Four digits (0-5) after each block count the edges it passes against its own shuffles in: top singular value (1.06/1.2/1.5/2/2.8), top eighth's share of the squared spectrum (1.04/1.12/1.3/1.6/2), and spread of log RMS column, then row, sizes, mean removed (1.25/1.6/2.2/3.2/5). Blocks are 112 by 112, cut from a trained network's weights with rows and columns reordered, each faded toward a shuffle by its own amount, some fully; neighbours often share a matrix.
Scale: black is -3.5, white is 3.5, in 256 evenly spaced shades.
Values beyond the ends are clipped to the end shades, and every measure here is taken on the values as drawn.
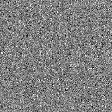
2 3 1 1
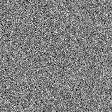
2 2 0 0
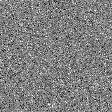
0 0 0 0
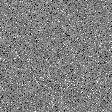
0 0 0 0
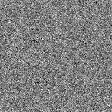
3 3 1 1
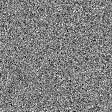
1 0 0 0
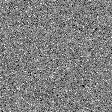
0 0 0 0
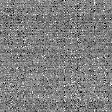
3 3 3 1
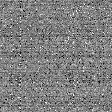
3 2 2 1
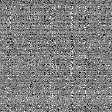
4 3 3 2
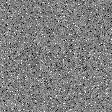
0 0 0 0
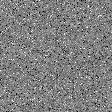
0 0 0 0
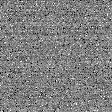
2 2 1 0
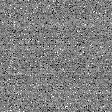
2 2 1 0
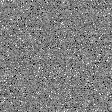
1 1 0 0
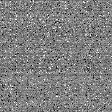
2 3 2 1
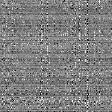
4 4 4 3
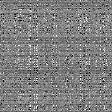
4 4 4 3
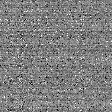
3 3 2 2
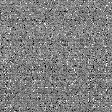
2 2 2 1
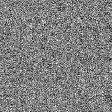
3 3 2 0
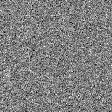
3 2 0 0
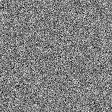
1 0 0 0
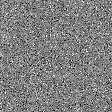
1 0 0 0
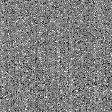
2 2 0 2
